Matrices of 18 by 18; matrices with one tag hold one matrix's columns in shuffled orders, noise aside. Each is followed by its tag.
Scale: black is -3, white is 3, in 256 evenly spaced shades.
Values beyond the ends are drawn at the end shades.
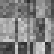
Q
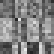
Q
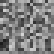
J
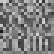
J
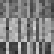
Q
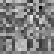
J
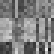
Q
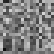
J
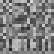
J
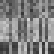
Q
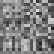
J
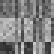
Q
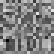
J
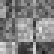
Q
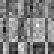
Q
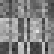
Q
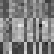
Q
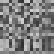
J
